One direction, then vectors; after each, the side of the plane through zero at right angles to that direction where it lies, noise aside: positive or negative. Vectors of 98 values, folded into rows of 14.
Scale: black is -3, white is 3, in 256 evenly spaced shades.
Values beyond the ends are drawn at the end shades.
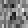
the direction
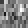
positive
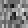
positive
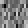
positive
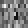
negative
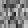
positive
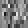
positive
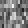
negative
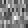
negative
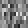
positive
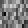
negative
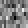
positive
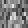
negative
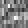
negative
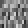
negative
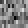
positive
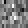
negative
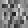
positive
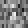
negative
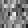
negative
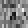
positive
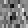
positive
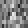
negative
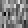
negative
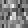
negative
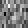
negative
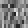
positive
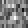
negative
